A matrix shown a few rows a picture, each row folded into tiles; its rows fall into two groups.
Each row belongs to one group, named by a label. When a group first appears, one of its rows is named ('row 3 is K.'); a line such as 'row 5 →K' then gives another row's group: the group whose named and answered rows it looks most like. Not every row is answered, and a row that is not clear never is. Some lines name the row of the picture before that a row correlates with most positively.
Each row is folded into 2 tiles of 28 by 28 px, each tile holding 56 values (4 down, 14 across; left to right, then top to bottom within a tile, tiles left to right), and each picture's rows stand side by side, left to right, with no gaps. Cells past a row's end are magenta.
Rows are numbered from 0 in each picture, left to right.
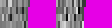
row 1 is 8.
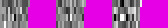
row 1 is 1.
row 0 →8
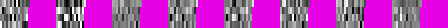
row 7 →8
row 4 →8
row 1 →8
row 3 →8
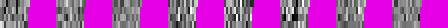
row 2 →8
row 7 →1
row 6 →8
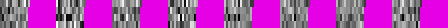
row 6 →1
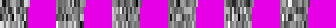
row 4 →8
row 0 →1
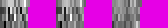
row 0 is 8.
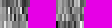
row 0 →8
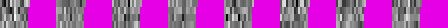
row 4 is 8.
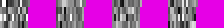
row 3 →1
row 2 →8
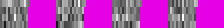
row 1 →1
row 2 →1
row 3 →1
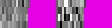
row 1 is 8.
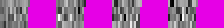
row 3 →1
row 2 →1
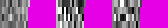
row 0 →8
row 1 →8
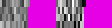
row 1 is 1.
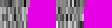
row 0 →8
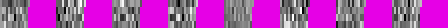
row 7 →1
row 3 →8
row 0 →8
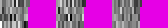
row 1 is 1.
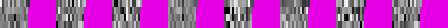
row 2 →1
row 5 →8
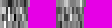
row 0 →8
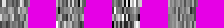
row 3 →8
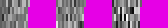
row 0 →8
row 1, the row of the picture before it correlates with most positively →1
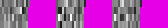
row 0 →8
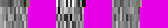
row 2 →8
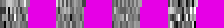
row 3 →8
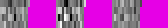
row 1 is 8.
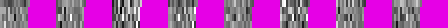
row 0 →8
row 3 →8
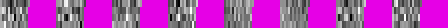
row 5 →8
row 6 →8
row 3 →8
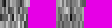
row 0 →1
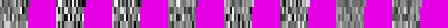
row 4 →8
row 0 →8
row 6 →8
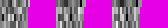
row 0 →8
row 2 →8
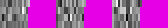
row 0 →8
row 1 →1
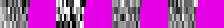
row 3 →1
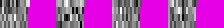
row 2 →8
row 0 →1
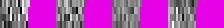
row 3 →8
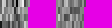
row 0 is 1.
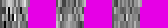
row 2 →1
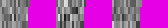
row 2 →1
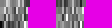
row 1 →8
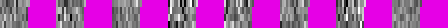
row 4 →1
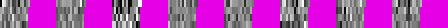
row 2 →1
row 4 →1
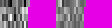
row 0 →8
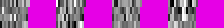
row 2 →1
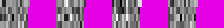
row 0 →1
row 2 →1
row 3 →1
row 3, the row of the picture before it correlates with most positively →2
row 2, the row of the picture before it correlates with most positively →0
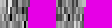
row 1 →1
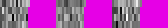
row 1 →8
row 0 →1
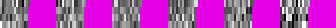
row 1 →1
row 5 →1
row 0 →1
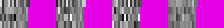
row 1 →1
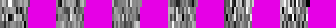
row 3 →8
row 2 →1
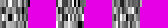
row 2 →8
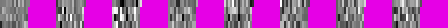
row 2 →8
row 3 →8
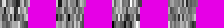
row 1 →1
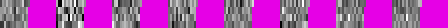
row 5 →1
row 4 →1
